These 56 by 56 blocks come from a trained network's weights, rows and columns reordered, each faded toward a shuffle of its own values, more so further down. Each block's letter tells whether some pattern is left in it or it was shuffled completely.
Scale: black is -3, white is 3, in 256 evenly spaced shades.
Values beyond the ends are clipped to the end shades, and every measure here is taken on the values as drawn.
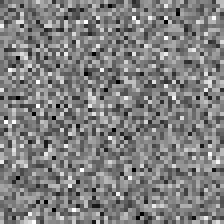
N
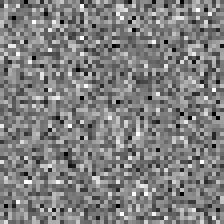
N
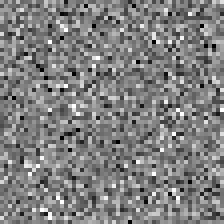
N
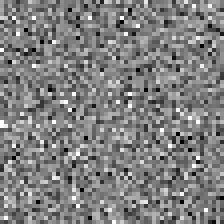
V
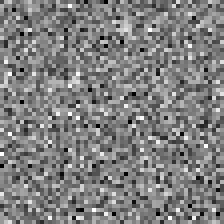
V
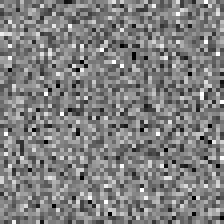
V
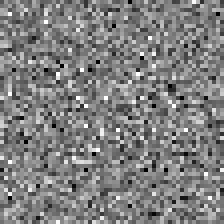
V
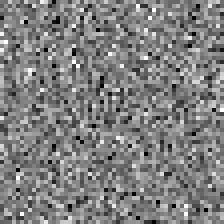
N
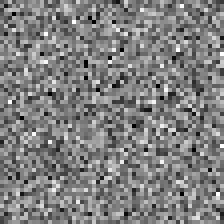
V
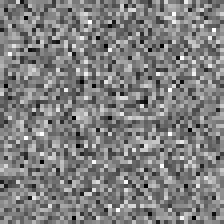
V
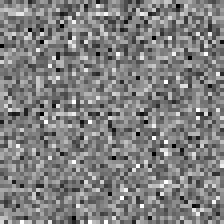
N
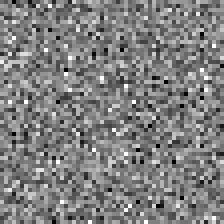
V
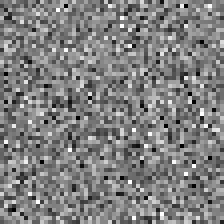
V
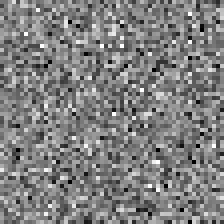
N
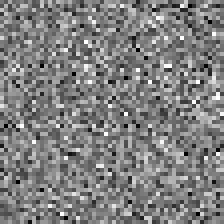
N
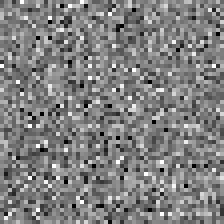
V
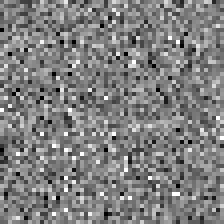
N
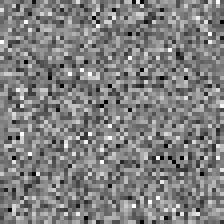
V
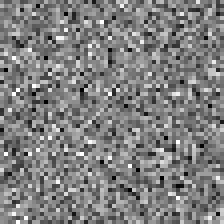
V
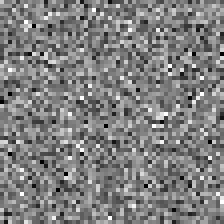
N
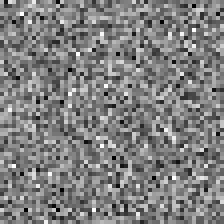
V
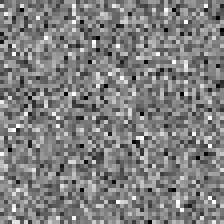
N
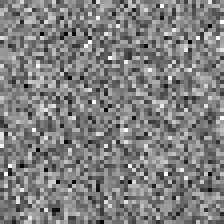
V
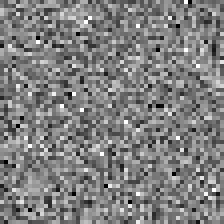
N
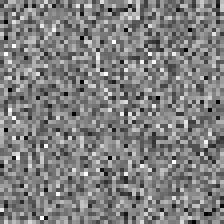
N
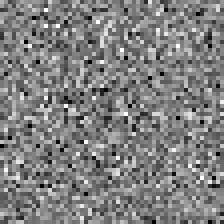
N
